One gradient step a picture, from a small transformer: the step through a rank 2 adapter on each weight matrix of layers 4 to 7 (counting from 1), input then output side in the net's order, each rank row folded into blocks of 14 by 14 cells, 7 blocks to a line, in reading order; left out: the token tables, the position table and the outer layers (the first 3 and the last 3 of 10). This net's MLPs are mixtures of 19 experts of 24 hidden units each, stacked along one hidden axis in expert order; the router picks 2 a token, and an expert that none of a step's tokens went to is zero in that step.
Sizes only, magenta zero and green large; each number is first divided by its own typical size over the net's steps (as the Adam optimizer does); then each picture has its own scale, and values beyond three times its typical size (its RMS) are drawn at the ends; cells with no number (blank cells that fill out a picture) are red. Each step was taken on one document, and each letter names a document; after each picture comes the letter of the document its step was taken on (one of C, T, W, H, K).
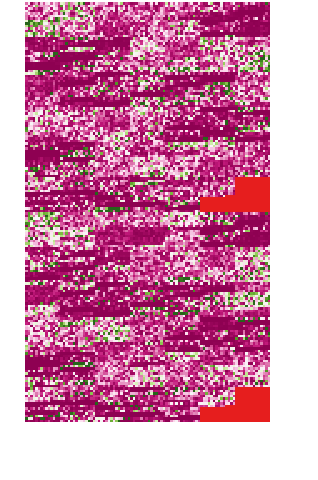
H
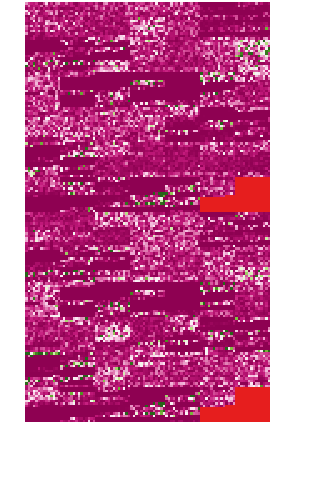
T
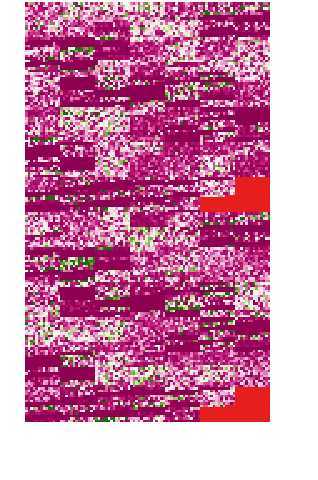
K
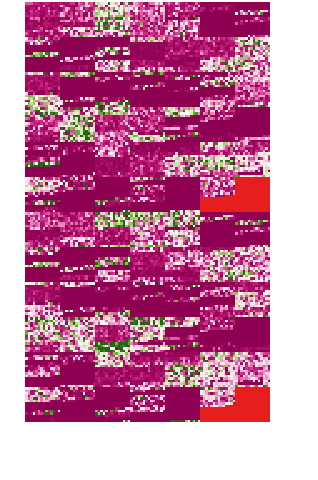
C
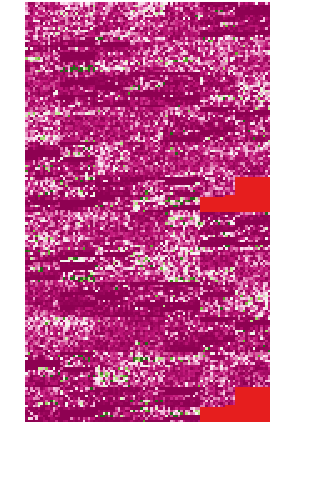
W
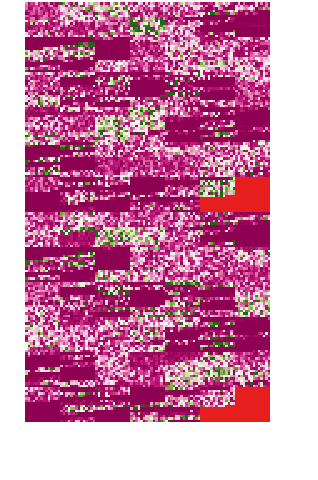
K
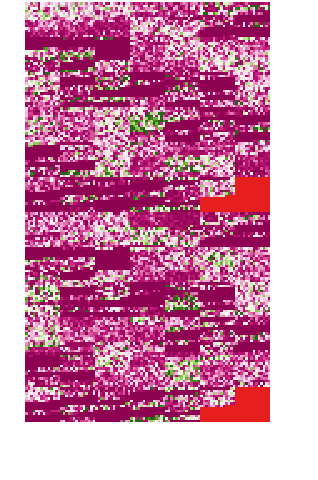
K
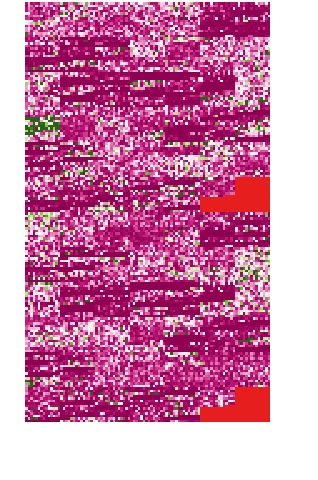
H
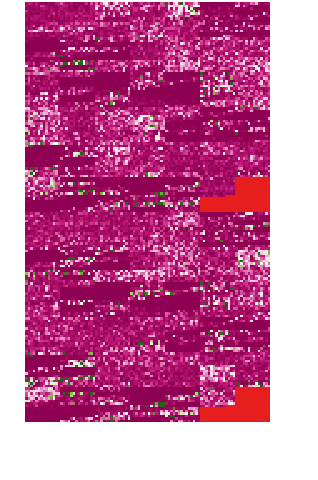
T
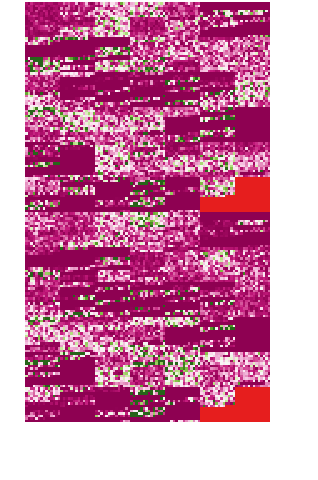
C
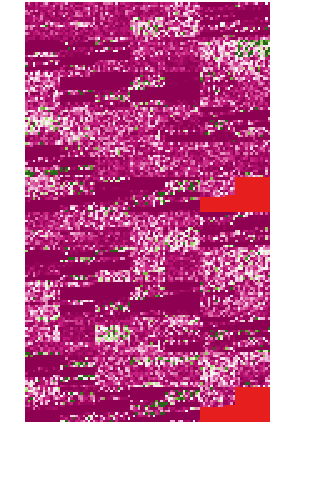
T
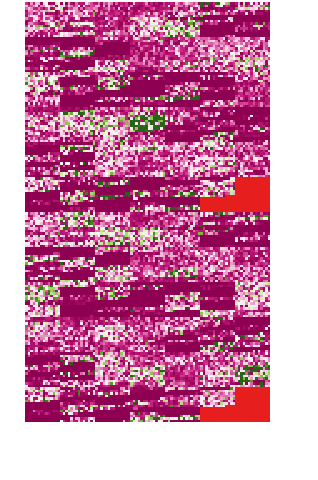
K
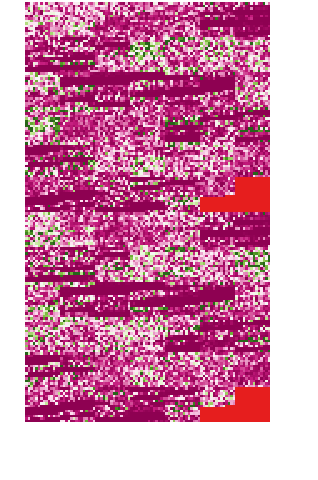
H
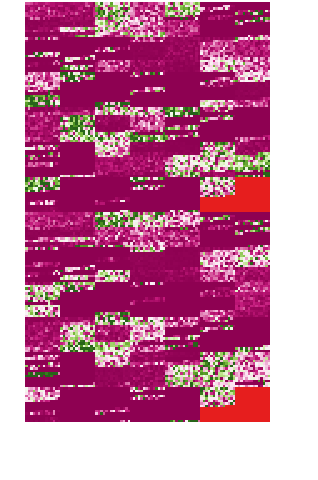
C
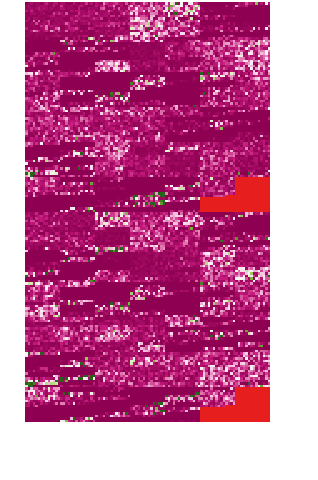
T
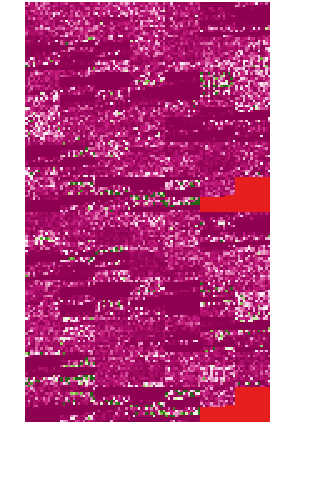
T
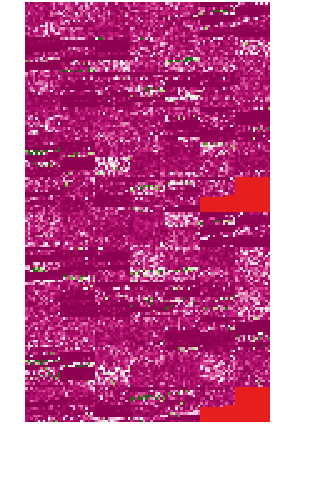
W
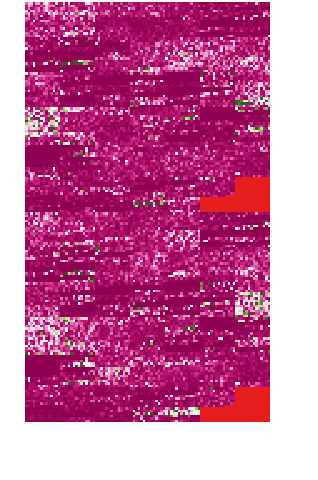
H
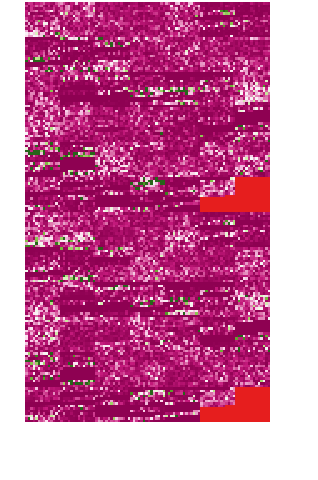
W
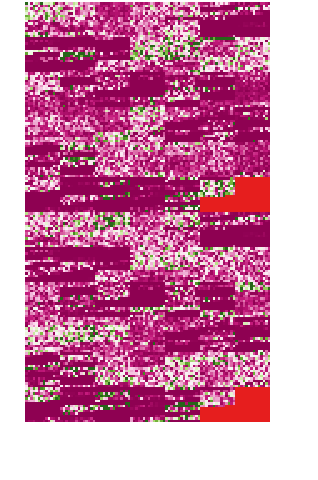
K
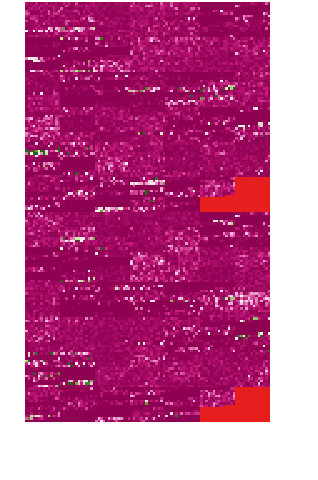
W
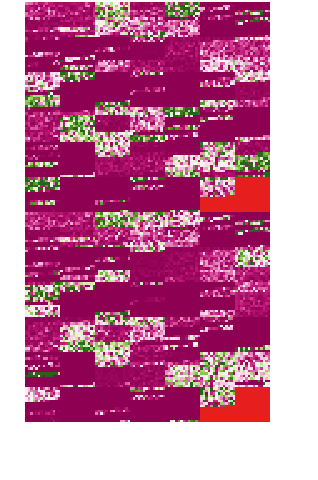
C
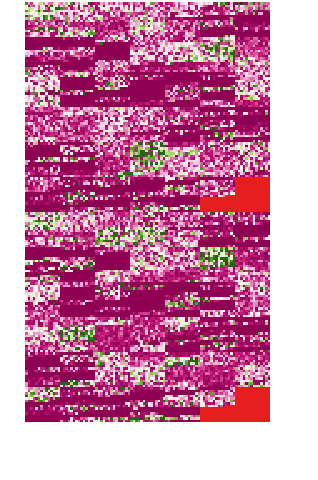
K
